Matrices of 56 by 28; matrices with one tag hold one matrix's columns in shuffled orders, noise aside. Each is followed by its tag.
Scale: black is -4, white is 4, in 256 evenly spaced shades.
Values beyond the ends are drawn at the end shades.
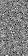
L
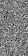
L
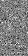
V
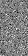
L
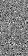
V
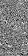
V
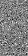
V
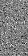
V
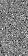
L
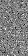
L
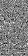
V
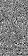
V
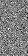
L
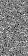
L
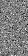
L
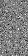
L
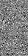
V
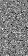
L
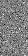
L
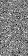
L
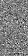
V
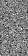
L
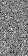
L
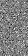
L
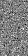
L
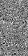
V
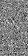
V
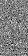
V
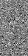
V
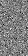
L
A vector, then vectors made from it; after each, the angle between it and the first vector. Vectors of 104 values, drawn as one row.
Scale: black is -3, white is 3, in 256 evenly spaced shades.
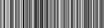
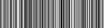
orthogonal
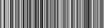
nearly parallel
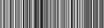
nearly parallel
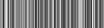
partly aligned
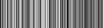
orthogonal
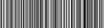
partly aligned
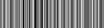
nearly parallel
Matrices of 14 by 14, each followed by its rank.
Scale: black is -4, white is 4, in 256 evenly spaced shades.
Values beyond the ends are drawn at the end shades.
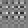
one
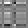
one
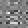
two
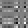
one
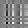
one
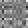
two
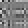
two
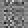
three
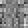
three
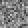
full rank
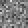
full rank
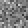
full rank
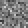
full rank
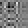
two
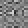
three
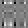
one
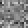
three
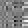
two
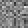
three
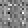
three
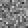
full rank
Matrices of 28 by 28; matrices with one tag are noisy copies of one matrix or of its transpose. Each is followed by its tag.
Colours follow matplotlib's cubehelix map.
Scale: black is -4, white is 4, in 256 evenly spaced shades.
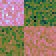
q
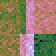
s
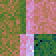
s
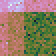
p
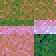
s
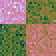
q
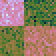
q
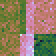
s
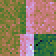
s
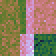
s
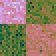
q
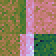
s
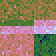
s
